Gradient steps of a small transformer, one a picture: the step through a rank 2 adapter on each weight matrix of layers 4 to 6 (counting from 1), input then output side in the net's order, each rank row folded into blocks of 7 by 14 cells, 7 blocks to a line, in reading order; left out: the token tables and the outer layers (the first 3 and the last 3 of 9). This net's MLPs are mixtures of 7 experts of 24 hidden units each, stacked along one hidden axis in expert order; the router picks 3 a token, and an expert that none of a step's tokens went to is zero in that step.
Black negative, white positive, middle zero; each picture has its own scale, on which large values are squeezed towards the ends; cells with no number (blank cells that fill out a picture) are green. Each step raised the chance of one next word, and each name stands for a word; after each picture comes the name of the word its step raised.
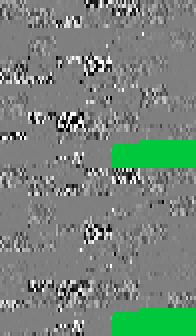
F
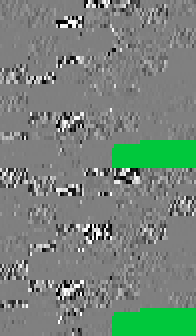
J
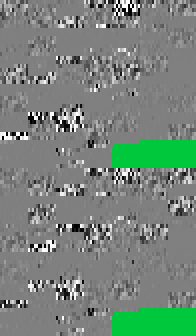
F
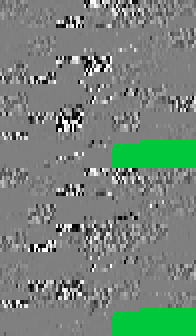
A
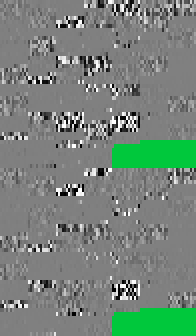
A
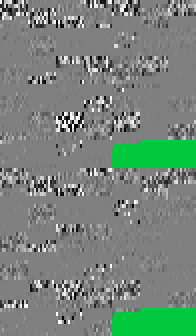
A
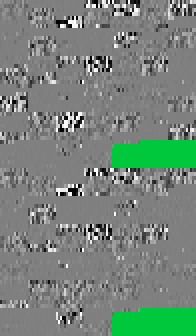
J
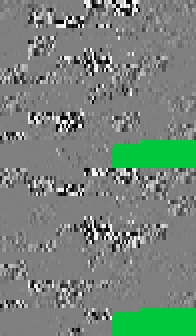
J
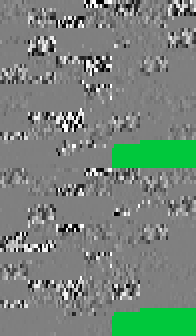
A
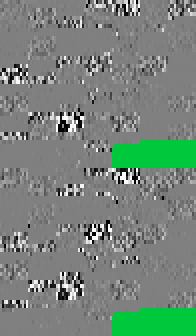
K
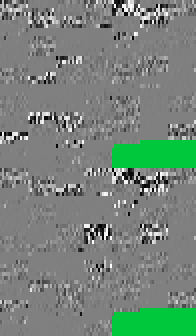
K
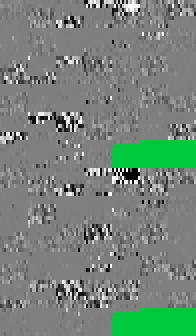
K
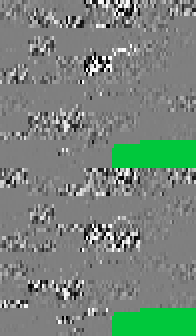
J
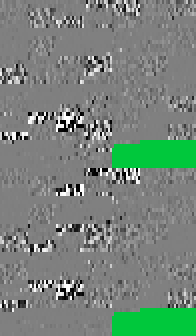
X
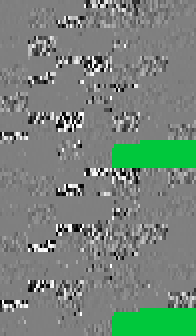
A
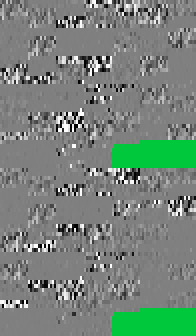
A
